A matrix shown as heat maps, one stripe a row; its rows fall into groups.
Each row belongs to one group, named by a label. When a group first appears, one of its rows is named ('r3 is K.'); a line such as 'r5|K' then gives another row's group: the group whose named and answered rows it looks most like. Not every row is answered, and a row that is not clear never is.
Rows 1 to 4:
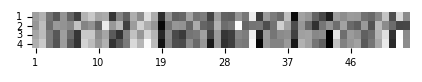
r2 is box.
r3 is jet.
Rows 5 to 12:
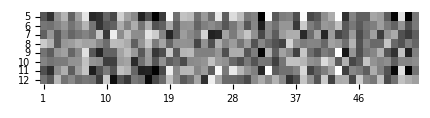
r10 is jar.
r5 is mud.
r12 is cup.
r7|box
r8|box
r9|mud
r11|mud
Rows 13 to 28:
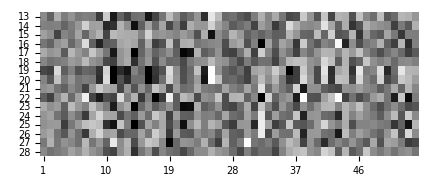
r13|cup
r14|jar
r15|box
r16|mud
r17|jar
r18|jar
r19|cup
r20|cup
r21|jet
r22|mud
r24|jet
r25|jar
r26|jet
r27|box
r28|jar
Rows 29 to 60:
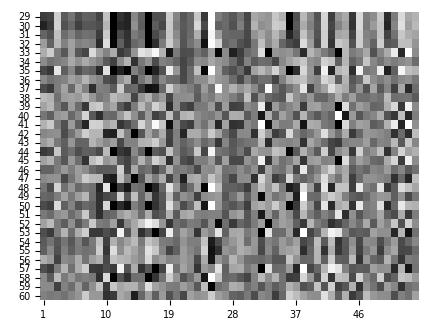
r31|cup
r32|cup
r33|jet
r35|cup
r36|jar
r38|box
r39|jet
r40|mud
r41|jet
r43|jet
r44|cup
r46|mud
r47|jar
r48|cup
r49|mud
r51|mud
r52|jet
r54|box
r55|box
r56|box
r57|mud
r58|cup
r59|box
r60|jar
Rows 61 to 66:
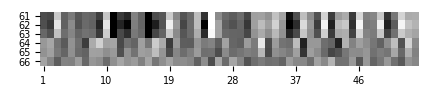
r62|cup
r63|cup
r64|jet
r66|box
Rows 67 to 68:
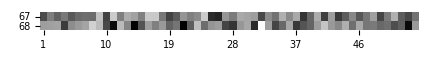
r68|jar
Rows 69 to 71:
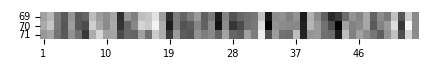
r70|jet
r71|jet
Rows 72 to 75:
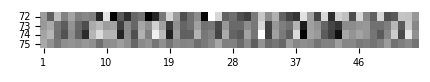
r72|cup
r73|jet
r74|jet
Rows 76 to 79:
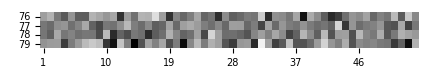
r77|mud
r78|cup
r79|jar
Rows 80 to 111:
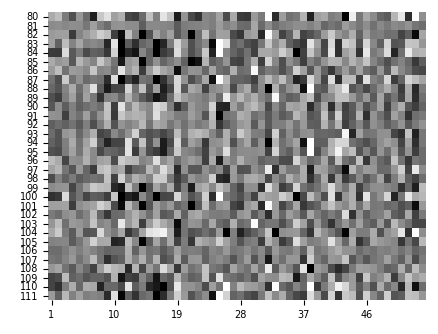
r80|jet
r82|jar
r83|cup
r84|cup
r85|jar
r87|cup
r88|mud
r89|mud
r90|box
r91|box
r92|box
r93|mud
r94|mud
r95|mud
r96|box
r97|jet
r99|jar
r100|cup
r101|jar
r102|mud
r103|box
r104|jet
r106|mud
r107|mud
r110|mud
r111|cup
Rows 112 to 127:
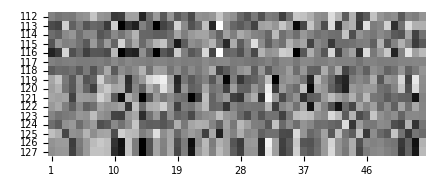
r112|jar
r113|cup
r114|mud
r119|jet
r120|jet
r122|jet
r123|jar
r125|box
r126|jar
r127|jar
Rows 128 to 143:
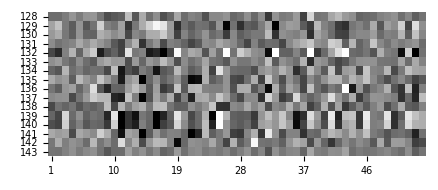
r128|mud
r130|jet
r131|jar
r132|mud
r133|jet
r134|cup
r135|jar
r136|mud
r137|jar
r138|box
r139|cup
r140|cup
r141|jar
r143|mud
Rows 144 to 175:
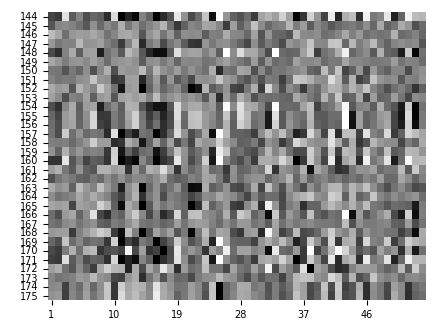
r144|cup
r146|box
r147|jar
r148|mud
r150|box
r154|mud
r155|mud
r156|mud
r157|cup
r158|jar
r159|cup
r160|cup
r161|jet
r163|jar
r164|jar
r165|jar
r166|mud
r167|mud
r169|cup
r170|mud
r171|cup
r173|jar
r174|box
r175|box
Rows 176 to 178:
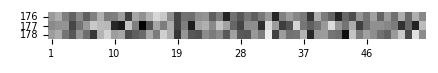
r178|jet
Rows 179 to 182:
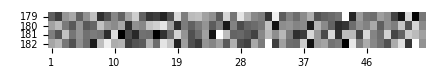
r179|mud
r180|jet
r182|jet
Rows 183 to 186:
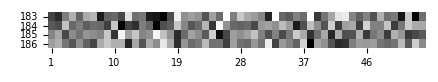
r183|mud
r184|cup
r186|jet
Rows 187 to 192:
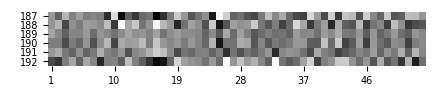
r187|cup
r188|box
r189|box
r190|box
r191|jet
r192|mud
